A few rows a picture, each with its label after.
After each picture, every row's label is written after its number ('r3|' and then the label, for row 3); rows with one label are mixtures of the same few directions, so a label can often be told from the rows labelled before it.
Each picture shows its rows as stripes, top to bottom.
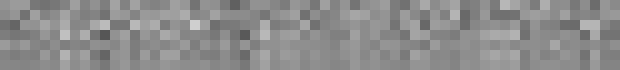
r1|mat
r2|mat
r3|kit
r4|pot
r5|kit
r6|pot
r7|pot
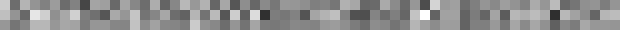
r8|kit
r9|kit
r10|kit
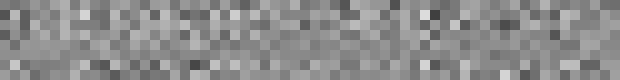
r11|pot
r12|kit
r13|mat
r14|kit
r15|kit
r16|pot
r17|kit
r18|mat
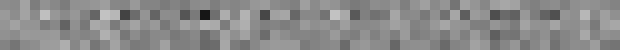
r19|mat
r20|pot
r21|pot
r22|pot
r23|pot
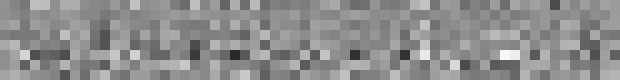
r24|kit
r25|mat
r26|kit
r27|pot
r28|kit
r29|mat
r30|mat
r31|pot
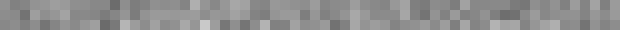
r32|mat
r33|mat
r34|pot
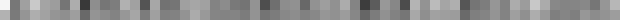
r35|kit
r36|kit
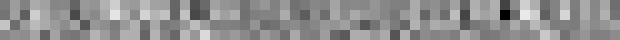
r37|mat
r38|mat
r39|kit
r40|pot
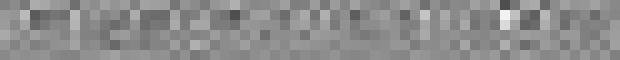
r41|mat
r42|mat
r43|mat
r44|kit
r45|mat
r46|mat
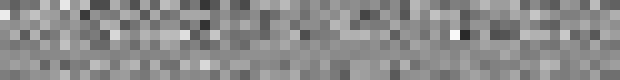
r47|pot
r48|kit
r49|pot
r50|mat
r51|pot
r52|mat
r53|pot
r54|pot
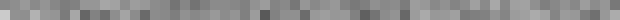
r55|mat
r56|kit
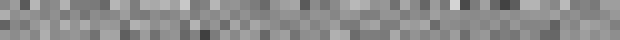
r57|mat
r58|kit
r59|kit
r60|pot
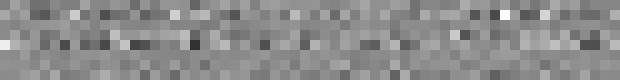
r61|kit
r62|mat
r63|pot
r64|mat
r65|kit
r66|mat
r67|pot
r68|pot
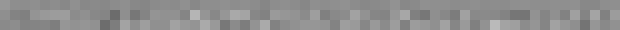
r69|kit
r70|mat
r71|pot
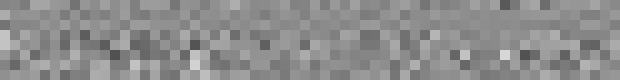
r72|mat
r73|kit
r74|kit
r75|kit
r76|kit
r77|mat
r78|kit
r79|pot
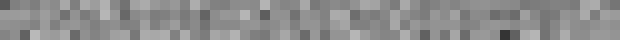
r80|kit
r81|pot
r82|pot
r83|mat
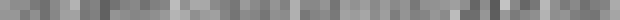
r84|mat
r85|mat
